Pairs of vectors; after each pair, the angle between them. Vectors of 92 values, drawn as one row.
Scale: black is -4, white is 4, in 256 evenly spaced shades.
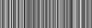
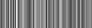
partly aligned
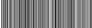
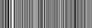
orthogonal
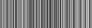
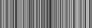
nearly parallel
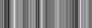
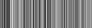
partly aligned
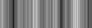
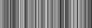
partly aligned
